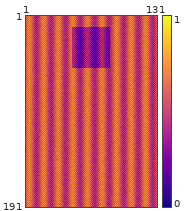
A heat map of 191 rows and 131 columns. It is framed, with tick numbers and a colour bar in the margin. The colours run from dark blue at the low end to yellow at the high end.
Ninth with the lowest average: top middle. Odd patch: lower, in the top middle. Average level on the scale: 50%. Stripes: upright, repeating 9 times.
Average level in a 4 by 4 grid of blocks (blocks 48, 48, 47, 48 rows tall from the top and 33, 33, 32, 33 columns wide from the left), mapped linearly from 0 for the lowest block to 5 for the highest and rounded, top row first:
5 0 0 4 / 5 4 4 4 / 5 5 4 4 / 5 5 4 4
